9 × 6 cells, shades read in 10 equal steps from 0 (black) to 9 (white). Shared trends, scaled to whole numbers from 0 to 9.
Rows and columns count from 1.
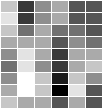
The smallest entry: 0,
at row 8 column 4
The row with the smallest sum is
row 1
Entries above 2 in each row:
5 5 6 6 5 5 5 5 6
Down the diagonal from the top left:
7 2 6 3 6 7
